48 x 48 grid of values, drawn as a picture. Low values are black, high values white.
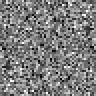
Symmetry: a half turn. Histogram: bell-shaped. Odd rows or columns: none. Stripes: none. Seam: none. Grain: fine.
